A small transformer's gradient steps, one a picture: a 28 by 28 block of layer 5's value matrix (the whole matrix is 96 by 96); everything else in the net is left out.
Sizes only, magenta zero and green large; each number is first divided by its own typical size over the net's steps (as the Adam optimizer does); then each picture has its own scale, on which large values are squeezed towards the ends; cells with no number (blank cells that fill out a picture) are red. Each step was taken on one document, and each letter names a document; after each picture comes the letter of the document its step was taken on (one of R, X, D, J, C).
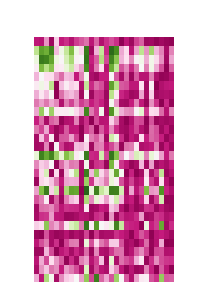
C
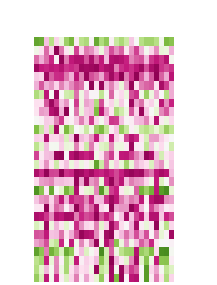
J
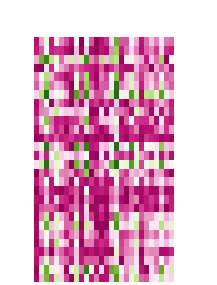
C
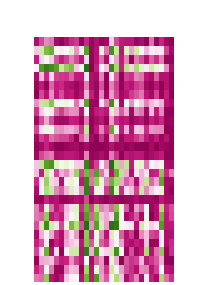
C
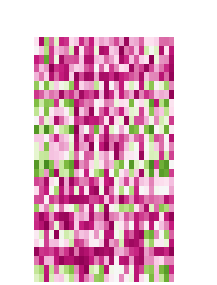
J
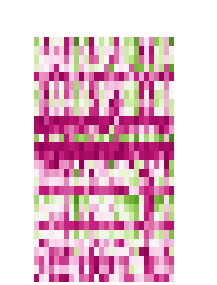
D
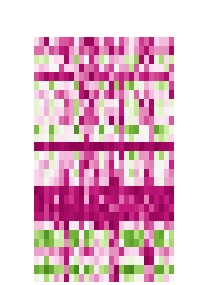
D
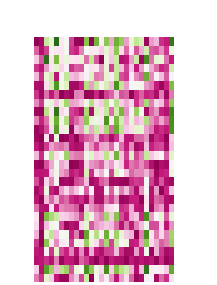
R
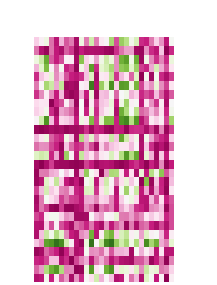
R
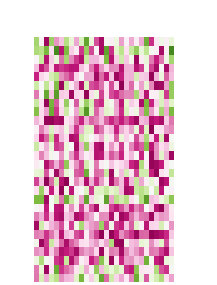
J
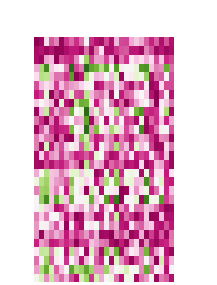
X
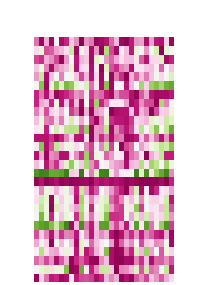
J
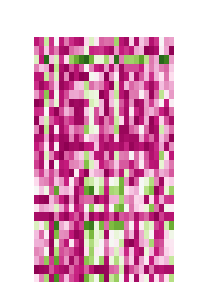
X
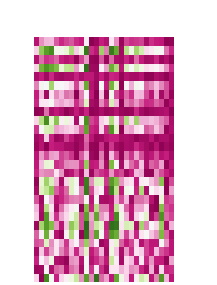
C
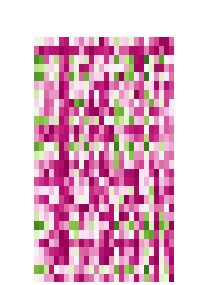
X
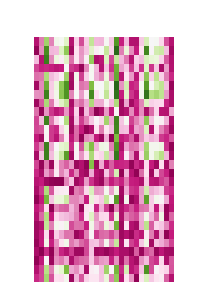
R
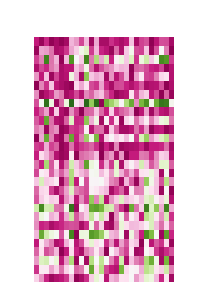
X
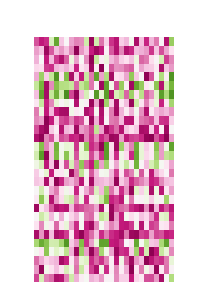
J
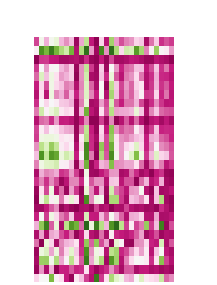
C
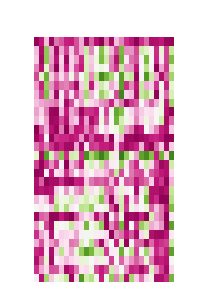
R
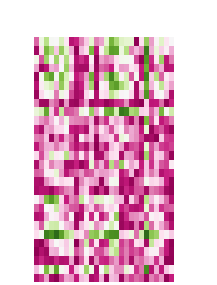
R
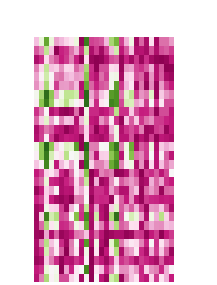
C
